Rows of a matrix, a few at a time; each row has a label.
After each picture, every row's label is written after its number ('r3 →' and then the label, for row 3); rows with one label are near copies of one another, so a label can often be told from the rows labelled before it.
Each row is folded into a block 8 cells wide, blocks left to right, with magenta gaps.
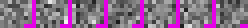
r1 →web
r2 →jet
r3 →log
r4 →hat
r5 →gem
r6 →gem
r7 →log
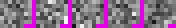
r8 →web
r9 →jet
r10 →gem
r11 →web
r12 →hat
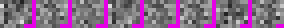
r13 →log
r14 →web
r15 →web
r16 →log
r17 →web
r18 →web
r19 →hat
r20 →web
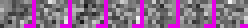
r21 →hat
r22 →jet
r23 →hat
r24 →jet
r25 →web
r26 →web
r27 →jet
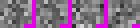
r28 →web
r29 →web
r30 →gem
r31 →hat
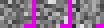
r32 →web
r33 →jet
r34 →gem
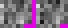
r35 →log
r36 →log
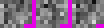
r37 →log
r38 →web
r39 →log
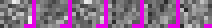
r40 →jet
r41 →hat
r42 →jet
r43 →log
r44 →log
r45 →gem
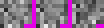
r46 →gem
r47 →gem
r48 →log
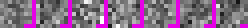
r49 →web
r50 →log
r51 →jet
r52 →gem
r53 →web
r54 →hat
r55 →log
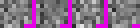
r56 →gem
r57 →log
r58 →gem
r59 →gem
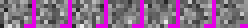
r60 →gem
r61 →web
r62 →gem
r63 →log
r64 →log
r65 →web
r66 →web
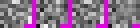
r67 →jet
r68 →gem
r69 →jet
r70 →gem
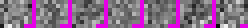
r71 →gem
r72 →web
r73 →hat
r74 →web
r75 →log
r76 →hat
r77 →gem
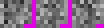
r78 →log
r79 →web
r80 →web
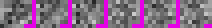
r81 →hat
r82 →log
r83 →log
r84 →web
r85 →web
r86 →web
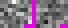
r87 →jet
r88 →hat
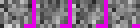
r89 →gem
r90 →log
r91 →log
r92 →gem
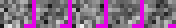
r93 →gem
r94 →hat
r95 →gem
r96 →hat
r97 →hat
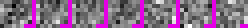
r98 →hat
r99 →log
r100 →log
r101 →hat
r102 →jet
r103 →gem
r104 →jet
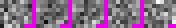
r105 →gem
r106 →hat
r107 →hat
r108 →web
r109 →jet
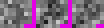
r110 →web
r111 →hat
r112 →hat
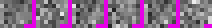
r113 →log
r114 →web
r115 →log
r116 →gem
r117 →log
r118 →jet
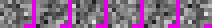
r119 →web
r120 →hat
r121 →log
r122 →gem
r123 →hat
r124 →web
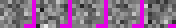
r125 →web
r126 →gem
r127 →web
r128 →web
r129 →log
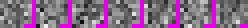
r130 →web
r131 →gem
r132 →hat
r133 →web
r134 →log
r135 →gem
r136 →log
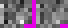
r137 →log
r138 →log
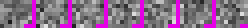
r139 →hat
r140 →gem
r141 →gem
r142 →web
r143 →jet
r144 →log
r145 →web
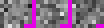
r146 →gem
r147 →web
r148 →log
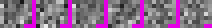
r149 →log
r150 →gem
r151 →log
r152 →hat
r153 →web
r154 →web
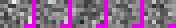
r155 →jet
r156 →jet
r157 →hat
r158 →web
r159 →web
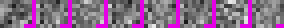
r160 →hat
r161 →log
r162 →jet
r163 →log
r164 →gem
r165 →log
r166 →jet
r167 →gem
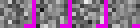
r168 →web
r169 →gem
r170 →jet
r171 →gem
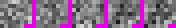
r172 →jet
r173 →web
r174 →gem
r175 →hat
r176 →hat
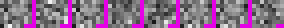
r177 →gem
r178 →jet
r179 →gem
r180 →log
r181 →hat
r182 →gem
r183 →gem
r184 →web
